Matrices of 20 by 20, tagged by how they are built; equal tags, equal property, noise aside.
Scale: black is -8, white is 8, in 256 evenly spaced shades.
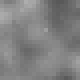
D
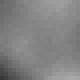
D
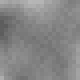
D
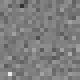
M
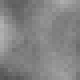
D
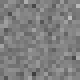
M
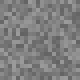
M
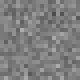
M
